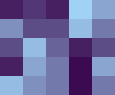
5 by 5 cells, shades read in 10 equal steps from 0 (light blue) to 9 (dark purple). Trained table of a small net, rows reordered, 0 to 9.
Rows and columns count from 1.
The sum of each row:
25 20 26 25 21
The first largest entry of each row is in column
1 2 4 4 4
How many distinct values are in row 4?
4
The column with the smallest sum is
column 5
